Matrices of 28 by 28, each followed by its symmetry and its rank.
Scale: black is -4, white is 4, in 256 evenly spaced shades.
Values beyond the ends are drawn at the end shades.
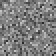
symmetric, full rank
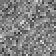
symmetric, full rank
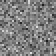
neither, full rank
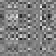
neither, rank two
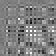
symmetric, rank two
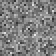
symmetric, full rank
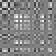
symmetric, rank two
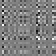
neither, rank two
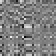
neither, rank three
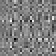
neither, rank three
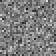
neither, full rank
